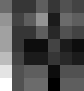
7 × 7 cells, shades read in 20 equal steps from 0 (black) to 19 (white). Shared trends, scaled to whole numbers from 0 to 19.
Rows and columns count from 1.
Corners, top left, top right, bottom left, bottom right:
8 5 19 7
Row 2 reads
11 5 7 11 2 8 7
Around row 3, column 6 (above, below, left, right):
8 2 3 5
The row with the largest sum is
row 7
